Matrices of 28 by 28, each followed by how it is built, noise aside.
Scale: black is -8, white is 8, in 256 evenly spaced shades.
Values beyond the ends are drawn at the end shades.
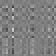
low rank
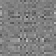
low rank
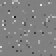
sparse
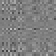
low rank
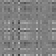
low rank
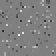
sparse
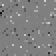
sparse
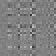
low rank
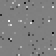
sparse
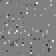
sparse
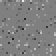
sparse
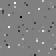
sparse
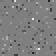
sparse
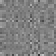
low rank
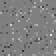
sparse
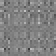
low rank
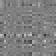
low rank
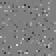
sparse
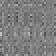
low rank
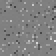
sparse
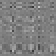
low rank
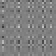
low rank
